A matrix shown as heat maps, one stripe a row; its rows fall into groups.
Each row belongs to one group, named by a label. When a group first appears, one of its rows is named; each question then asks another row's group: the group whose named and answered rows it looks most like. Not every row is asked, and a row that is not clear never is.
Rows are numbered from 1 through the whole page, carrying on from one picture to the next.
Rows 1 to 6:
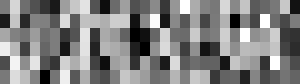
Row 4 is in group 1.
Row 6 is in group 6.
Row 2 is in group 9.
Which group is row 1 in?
6
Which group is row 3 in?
1
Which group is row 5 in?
6
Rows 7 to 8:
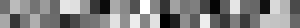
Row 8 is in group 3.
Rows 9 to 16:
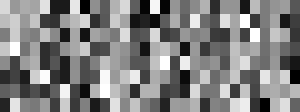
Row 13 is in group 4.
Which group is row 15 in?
9
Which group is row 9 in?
3
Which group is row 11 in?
3
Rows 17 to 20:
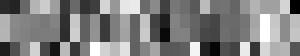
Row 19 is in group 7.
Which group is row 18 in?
7
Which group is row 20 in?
9
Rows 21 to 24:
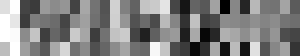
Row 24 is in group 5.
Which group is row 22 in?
1
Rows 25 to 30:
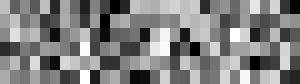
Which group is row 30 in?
1
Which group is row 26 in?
6
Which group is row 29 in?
6
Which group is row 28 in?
5
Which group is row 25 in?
4
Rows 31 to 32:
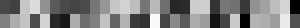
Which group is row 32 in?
3
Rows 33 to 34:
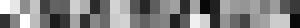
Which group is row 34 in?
3
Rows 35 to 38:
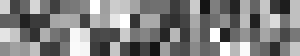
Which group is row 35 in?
9
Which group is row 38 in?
1
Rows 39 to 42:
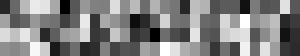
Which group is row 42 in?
4
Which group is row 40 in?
1
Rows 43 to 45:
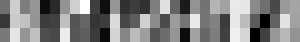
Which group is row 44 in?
6
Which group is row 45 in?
6
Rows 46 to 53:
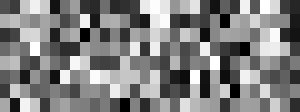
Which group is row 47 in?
5
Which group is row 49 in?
3
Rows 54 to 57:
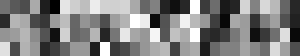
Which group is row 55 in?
6
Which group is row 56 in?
6
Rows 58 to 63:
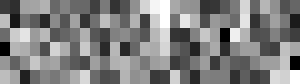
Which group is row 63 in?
7
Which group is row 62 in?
3
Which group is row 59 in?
4
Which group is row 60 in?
5
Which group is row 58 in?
4
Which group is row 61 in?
5
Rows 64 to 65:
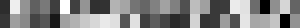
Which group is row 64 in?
6
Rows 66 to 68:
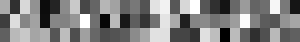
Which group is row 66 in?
4
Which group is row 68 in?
5
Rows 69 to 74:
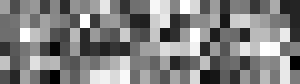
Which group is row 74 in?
9
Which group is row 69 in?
4
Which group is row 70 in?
5
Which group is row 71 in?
3
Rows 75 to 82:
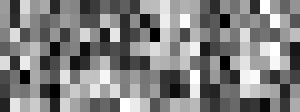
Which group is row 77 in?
1
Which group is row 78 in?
4
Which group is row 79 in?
4
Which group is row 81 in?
9
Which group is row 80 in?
9
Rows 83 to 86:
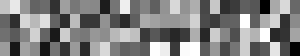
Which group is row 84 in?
4
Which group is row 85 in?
9
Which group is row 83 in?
6
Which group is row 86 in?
4
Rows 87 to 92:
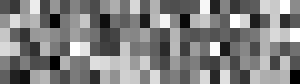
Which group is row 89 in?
7
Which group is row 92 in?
3
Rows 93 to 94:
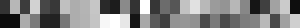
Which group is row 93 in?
6
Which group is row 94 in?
9
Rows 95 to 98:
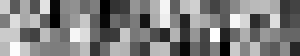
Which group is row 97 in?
7
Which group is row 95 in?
4
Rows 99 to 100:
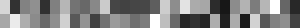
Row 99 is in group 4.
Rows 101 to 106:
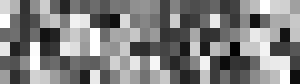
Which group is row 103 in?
9
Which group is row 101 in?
7
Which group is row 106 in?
3
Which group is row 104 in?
9
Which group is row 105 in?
3
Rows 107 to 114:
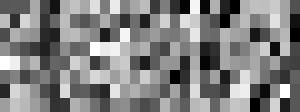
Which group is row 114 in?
1
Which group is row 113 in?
6
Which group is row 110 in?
9
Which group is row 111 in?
1
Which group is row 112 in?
9
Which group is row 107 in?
9
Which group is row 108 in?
4
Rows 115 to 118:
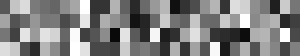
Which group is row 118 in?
7
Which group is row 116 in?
1
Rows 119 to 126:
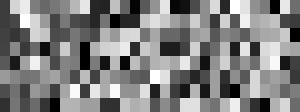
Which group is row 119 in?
5
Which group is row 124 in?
5
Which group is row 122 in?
9
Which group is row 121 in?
3
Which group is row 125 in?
9
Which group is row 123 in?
4
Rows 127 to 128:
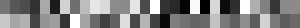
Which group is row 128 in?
7
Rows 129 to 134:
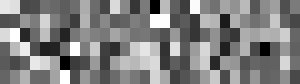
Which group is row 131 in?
7
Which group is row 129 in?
1
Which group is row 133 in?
3
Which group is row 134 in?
5
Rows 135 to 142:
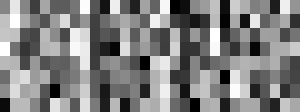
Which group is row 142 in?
5
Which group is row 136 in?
5
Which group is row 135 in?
5
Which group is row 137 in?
7
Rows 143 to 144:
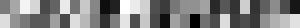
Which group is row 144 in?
7
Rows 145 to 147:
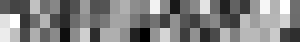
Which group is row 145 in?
3
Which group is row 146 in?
7
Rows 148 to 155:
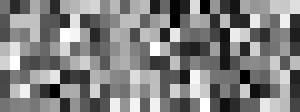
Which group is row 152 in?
7
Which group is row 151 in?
5
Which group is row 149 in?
3
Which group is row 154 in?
6
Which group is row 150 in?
6
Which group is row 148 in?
9
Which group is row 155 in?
3
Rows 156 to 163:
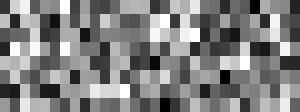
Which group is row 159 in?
6
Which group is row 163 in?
3
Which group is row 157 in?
4
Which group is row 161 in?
5
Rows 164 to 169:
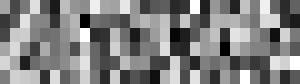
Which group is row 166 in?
5
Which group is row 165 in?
4
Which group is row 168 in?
7
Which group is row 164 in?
9
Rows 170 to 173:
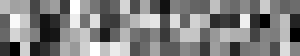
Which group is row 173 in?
9
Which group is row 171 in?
6
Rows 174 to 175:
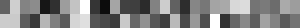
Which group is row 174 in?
1
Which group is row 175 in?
7
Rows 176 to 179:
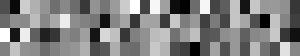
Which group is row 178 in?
4
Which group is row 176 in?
3
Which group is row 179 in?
5
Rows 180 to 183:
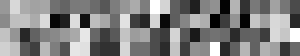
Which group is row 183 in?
7
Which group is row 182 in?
7
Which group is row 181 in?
3
